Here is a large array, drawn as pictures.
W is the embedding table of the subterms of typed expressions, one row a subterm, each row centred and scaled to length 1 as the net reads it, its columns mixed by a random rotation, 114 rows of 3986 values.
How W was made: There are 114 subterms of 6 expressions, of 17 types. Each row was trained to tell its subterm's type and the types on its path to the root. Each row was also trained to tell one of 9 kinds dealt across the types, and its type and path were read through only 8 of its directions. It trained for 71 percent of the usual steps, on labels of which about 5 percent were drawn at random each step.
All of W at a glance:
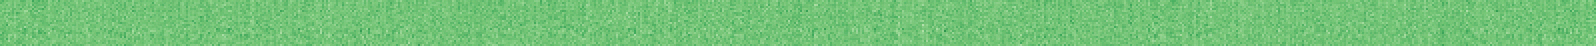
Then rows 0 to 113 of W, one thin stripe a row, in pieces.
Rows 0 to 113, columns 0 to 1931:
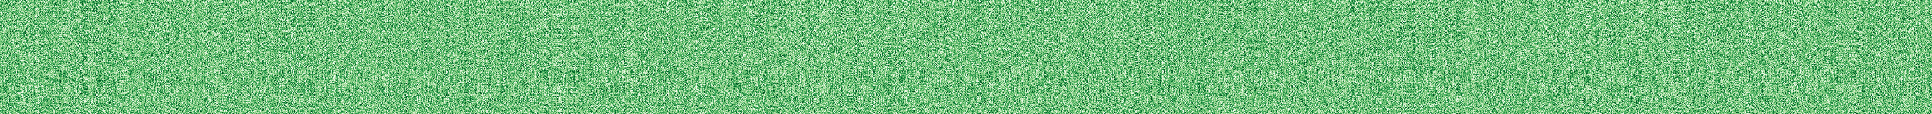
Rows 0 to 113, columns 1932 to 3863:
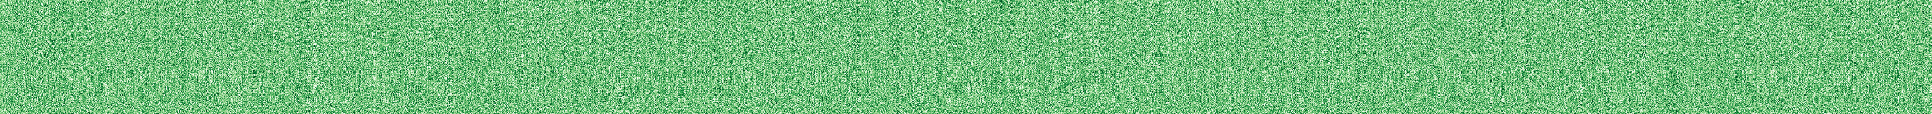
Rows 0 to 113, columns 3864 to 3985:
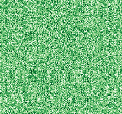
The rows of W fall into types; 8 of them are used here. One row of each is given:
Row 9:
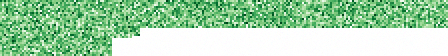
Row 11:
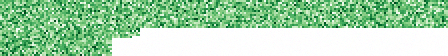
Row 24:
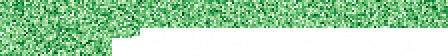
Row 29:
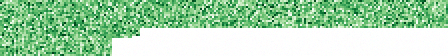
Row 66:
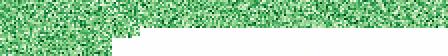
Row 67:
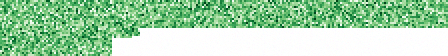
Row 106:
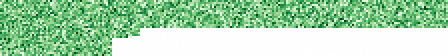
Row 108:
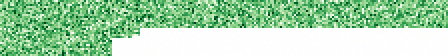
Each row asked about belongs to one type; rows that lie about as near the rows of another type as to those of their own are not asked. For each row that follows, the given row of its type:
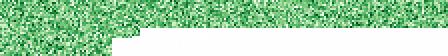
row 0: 24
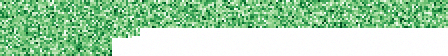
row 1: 106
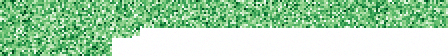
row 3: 11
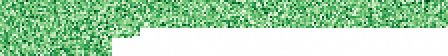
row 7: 24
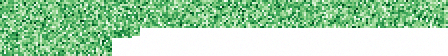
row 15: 108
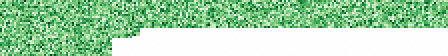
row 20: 24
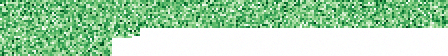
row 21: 11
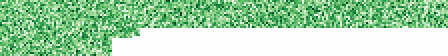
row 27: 9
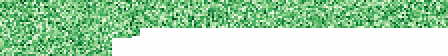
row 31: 24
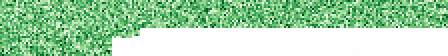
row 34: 9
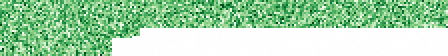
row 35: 9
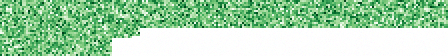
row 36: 67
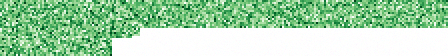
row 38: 108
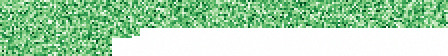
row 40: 9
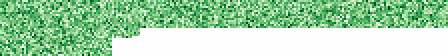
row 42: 67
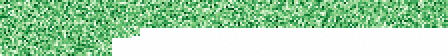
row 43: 106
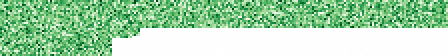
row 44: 106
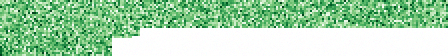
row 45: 66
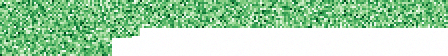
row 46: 66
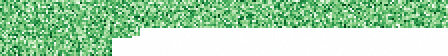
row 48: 108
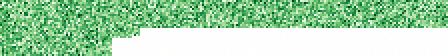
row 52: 9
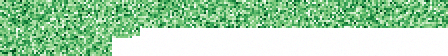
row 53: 11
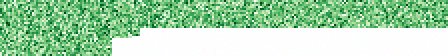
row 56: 106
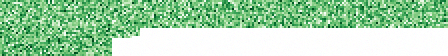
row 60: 106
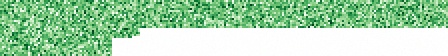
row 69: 67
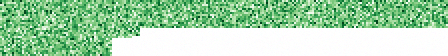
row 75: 11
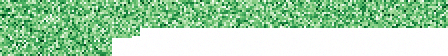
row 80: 11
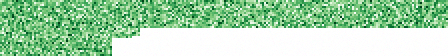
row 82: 24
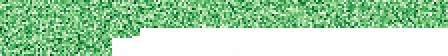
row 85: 106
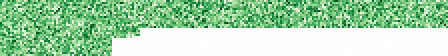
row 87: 9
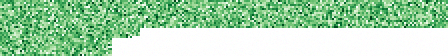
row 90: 106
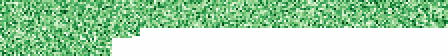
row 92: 11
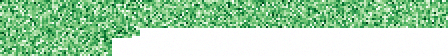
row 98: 108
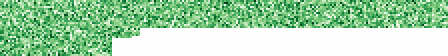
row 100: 108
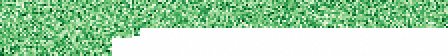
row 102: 9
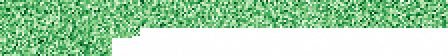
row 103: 11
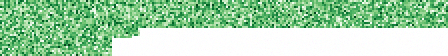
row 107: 67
